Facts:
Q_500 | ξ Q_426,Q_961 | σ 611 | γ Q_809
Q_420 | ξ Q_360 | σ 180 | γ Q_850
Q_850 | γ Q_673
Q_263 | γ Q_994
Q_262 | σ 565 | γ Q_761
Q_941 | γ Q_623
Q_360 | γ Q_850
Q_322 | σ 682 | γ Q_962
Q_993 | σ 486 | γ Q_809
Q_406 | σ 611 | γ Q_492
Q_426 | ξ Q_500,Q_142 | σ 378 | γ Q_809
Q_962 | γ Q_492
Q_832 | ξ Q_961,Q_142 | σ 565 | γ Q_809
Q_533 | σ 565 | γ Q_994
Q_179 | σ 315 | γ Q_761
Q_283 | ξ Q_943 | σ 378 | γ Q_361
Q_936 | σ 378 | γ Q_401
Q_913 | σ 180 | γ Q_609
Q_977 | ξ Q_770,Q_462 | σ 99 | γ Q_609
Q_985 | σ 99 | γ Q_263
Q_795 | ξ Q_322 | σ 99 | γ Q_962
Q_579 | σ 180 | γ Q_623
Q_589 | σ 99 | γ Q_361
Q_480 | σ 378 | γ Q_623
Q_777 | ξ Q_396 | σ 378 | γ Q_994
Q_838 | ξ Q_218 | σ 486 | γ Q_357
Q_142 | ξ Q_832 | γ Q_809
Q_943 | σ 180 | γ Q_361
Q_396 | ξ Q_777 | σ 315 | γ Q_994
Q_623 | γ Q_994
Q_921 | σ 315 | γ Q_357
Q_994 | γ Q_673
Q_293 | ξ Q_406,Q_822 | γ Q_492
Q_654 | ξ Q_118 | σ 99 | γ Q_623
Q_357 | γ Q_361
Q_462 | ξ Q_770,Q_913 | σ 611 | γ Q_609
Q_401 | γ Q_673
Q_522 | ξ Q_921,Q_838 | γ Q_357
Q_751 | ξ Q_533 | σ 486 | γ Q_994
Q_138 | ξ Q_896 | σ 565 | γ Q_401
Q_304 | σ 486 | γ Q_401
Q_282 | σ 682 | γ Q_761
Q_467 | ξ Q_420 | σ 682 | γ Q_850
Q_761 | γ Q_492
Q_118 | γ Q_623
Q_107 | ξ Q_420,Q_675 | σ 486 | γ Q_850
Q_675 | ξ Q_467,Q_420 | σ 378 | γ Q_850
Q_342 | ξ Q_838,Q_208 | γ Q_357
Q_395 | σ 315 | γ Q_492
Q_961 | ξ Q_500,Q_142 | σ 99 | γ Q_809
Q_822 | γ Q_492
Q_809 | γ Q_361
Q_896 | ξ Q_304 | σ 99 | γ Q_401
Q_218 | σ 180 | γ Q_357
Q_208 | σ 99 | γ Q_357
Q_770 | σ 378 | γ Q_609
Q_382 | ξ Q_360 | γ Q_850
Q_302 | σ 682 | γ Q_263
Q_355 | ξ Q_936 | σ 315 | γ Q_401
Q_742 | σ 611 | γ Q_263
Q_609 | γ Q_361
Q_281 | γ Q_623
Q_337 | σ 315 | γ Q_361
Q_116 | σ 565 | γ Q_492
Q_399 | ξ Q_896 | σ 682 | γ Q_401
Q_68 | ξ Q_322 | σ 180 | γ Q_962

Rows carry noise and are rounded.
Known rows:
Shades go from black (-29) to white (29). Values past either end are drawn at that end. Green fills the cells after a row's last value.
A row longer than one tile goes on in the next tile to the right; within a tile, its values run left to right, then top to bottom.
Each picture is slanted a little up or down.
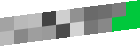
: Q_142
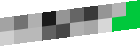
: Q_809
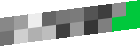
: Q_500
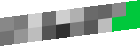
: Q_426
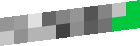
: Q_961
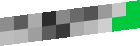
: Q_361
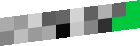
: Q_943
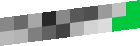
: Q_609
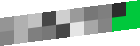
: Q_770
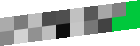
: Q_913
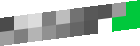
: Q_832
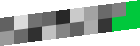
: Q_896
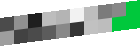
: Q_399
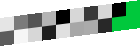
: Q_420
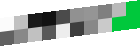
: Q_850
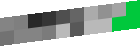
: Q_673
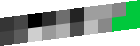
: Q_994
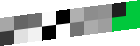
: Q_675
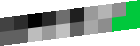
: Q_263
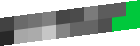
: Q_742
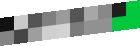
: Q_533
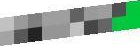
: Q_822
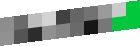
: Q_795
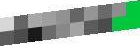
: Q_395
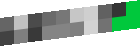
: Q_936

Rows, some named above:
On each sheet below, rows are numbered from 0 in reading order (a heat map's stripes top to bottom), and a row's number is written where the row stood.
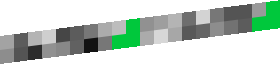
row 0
Q_795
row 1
Q_993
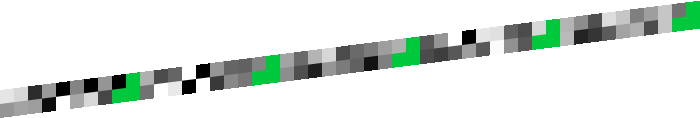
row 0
Q_360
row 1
Q_107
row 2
Q_795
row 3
Q_921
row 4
Q_282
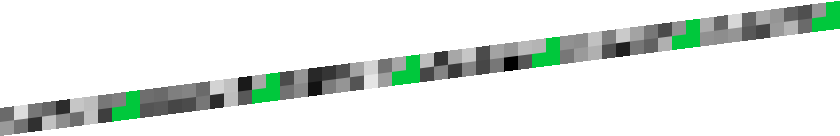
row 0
Q_896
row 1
Q_355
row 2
Q_401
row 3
Q_68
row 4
Q_426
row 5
Q_337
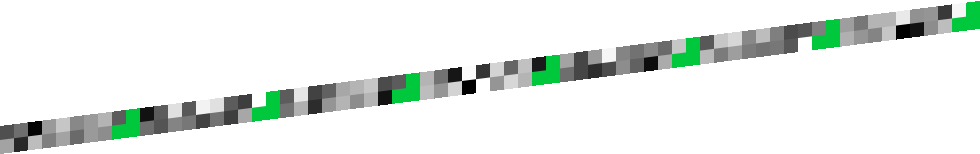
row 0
Q_302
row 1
Q_522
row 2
Q_304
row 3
Q_467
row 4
Q_293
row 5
Q_832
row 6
Q_342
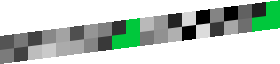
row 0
Q_118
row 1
Q_382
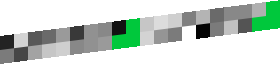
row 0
Q_533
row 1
Q_208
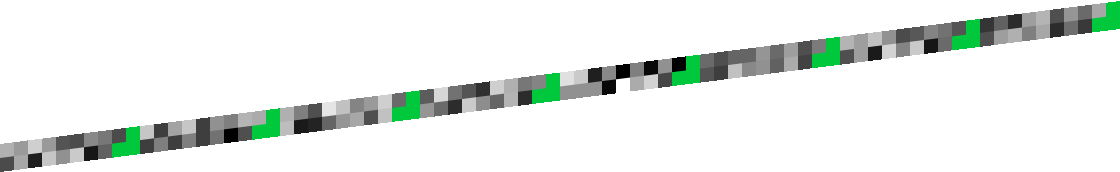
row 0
Q_406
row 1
Q_68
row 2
Q_282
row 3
Q_896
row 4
Q_360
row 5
Q_396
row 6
Q_406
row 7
Q_751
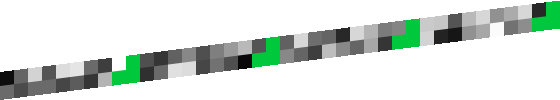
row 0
Q_522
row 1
Q_579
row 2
Q_896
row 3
Q_322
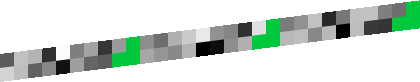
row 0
Q_838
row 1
Q_342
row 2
Q_218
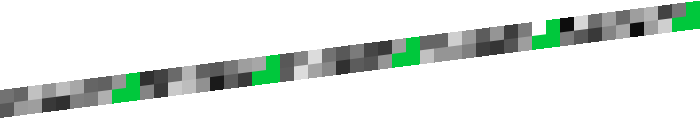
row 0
Q_283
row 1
Q_654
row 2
Q_462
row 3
Q_977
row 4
Q_138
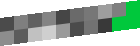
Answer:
Q_985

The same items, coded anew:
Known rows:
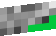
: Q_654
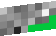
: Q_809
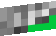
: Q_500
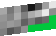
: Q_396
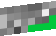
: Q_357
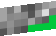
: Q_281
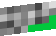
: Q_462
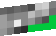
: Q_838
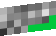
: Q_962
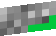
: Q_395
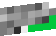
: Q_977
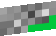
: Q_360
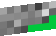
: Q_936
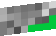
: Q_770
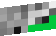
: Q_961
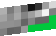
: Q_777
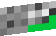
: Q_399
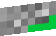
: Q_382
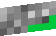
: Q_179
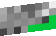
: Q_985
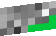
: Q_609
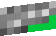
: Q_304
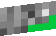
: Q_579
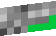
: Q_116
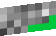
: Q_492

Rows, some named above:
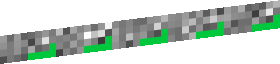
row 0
Q_579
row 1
Q_896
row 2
Q_921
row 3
Q_420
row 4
Q_302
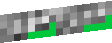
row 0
Q_500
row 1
Q_406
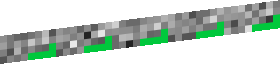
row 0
Q_68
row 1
Q_850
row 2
Q_993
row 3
Q_533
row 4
Q_467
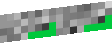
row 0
Q_675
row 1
Q_208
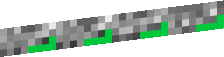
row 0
Q_654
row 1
Q_985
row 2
Q_751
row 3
Q_218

